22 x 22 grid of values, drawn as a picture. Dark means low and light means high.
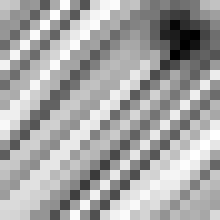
Grain: diagonal, up to the right. Mirror symmetry: none. Dips: one, in the top right. Ninth with the lowest average: top right.
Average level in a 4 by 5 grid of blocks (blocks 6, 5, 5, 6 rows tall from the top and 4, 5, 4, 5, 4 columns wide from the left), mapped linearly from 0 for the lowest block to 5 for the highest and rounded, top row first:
3 4 4 1 0 / 4 3 4 3 3 / 4 4 3 3 5 / 5 3 3 5 4
